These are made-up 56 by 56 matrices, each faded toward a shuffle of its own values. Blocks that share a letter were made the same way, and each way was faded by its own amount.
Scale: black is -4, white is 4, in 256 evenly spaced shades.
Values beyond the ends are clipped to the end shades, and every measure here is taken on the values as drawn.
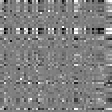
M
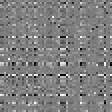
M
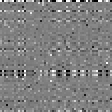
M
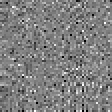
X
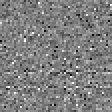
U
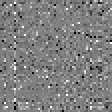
X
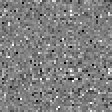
U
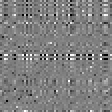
M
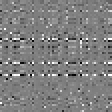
M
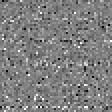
U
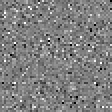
U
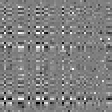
M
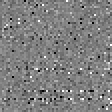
U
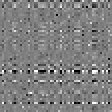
M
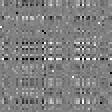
M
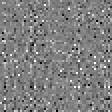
X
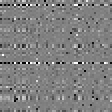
M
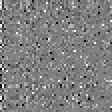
X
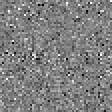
U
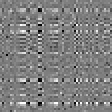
M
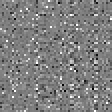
X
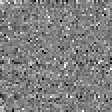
U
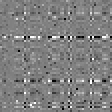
M
